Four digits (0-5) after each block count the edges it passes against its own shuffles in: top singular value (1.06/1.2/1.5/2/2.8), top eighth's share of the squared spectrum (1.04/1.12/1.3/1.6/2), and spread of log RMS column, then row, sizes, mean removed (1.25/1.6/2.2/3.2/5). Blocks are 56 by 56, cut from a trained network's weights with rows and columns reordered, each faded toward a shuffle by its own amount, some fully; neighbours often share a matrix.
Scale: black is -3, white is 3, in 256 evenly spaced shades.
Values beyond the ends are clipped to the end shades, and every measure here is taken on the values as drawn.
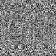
3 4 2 2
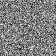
0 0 0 0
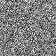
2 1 0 0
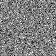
0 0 0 0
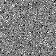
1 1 0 0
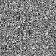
3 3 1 0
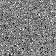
0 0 0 0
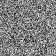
2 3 0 0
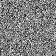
0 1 0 0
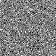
2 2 0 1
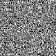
3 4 1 1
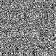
3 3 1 1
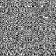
4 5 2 2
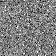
0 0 0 0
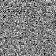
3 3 1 1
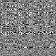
3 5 2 3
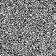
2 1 0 0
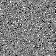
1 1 0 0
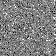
1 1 0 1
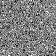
2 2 0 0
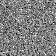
1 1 0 0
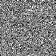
2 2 0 0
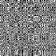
4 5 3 2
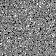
1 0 0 0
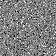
0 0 0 0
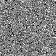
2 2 0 0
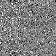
2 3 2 0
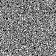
1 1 0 0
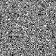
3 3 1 1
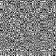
4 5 2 3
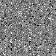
2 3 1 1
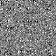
3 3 1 2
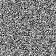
0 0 0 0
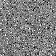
1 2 0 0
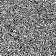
1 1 0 0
